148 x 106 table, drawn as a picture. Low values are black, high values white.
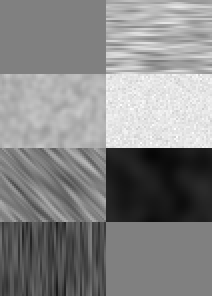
It is made of 4 by 2 panels. Panel 1,1: middling, flat. Panel 1,2: high, streaked across. Panel 2,1: high, blotchy, faint in contrast. Panel 2,2: very high, fine-grained, faint in contrast. Panel 3,1: middling, slanting down to the right. Panel 3,2: very low, smooth, faint in contrast. Panel 4,1: low, streaked downward. Panel 4,2: middling, flat.
